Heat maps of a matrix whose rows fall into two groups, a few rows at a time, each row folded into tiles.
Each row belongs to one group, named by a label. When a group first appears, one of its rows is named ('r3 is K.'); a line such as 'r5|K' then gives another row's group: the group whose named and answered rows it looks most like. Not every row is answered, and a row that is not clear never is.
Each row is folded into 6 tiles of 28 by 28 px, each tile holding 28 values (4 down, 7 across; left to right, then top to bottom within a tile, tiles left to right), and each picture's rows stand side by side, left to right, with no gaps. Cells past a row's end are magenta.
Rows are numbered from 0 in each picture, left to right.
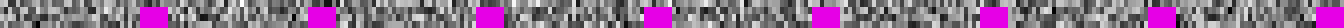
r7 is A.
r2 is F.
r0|F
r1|A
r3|A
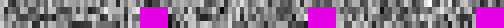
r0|F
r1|A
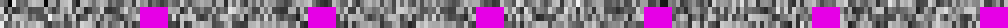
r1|A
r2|A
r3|A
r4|F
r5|F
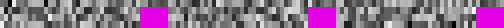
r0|A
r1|F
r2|F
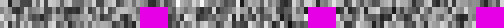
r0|F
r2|F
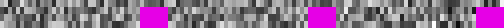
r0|F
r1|F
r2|A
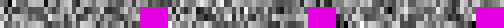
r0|A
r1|A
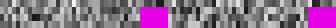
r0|A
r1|F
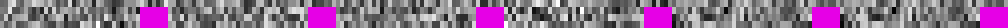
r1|F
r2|F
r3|A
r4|A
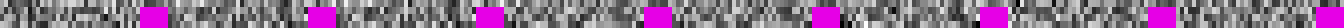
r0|F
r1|A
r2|A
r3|A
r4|A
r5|A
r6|A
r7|F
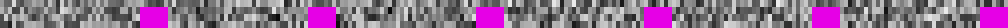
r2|A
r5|F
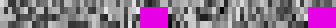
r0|F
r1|A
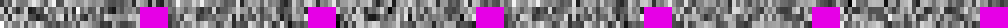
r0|A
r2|A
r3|A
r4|A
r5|A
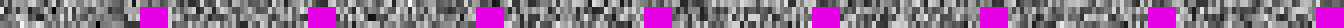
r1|F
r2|A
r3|F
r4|F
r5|F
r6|F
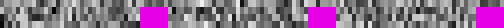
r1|A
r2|F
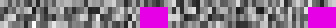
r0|F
